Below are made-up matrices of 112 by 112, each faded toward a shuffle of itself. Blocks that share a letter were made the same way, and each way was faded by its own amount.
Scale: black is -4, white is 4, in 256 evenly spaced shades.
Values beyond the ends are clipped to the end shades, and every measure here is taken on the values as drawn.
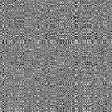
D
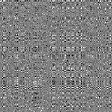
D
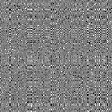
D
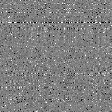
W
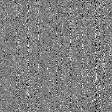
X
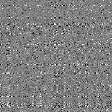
W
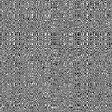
D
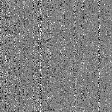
X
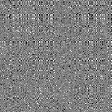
D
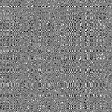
D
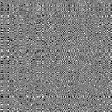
D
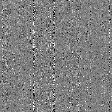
X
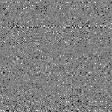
W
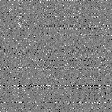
W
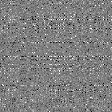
W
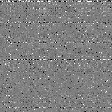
W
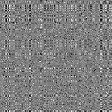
D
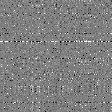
W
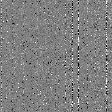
X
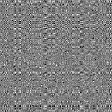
D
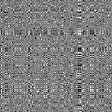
D
